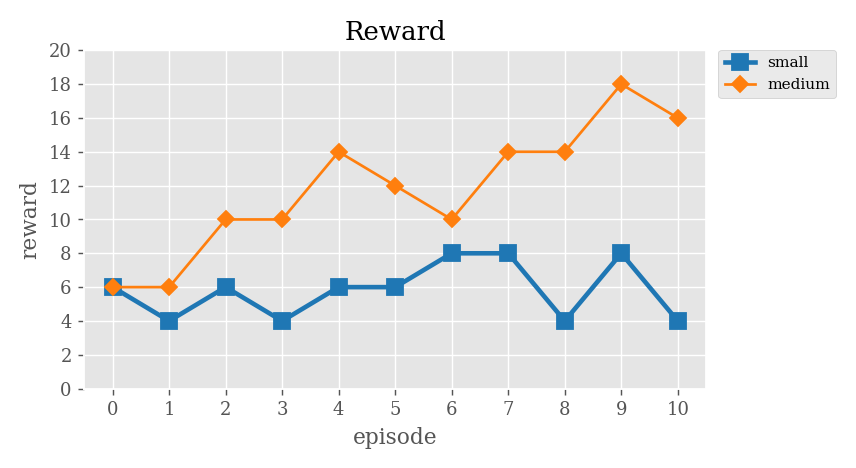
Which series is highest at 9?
medium
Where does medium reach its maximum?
9
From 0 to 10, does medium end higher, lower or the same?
higher
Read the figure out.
Title: Reward
x-axis: episode, ticks 0 1 2 3 4 5 6 7 8 9 10
y-axis: reward, ticks 0 2 4 6 8 10 12 14 16 18 20
Legend: small, medium
Values:
small: 6 4 6 4 6 6 8 8 4 8 4
medium: 6 6 10 10 14 12 10 14 14 18 16
